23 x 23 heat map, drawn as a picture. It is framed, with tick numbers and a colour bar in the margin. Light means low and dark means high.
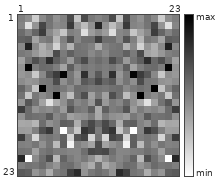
No single row or column stands out from its neighbours. Overall the values sit about 50% of the way up the scale. Fine speckle covers the field. It is mirror symmetric from left to right. There is no seam. No overall slope runs across the table.
